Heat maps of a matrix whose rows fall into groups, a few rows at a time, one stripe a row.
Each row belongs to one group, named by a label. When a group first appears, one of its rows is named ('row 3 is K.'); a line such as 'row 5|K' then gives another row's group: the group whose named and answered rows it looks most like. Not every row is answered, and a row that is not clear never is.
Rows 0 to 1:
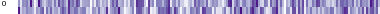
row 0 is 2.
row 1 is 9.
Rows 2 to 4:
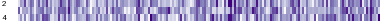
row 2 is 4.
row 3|9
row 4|4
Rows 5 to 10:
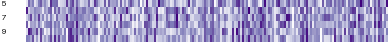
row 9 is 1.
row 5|4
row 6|9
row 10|9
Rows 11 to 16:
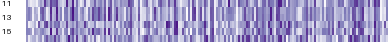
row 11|4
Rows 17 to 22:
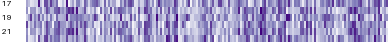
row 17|4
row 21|2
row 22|4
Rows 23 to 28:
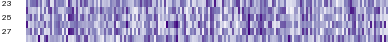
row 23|2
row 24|9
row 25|1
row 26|9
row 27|1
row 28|4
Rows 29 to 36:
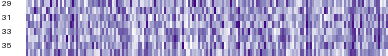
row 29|1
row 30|2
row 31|9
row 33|9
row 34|9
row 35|2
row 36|2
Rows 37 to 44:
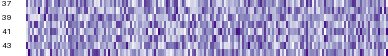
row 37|2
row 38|4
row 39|9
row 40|1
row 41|4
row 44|1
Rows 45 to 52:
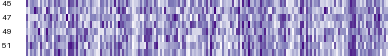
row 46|2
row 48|9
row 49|4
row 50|2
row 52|2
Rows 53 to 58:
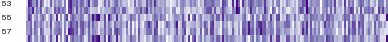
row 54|2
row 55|1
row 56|1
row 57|1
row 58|1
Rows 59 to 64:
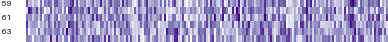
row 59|2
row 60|1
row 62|9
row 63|9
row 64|1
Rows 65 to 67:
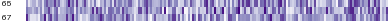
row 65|4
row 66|2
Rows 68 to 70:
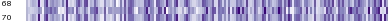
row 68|4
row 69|4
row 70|4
